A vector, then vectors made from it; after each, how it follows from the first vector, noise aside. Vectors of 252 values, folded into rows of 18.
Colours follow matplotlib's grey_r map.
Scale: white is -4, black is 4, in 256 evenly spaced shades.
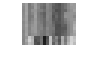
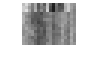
reversed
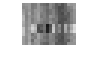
wrapped around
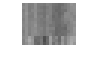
shrunk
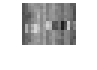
wrapped around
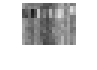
wrapped around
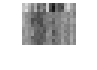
reversed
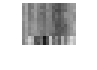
copied
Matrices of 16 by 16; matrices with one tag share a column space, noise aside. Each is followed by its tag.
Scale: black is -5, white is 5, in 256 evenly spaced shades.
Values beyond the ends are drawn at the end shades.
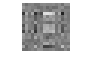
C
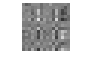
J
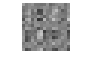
J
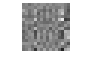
J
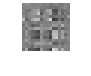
J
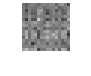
J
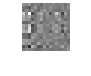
C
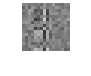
J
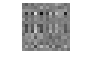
C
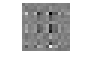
C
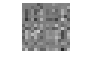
J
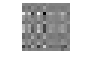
C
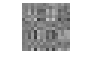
J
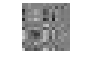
J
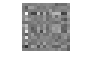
C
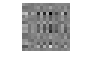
C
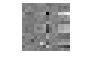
C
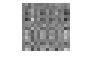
J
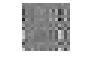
J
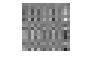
J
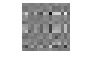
C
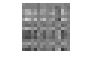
J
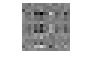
C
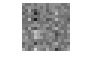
J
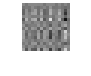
J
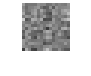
J
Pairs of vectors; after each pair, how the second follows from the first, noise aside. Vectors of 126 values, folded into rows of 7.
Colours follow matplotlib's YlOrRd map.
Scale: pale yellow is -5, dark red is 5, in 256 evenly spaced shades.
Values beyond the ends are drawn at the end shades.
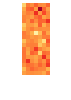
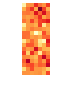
scaled up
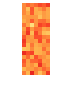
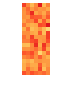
reversed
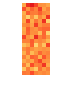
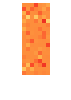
partly zeroed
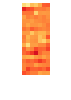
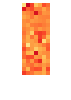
sign-scrambled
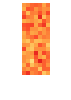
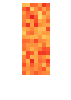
reversed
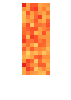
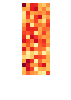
scaled up
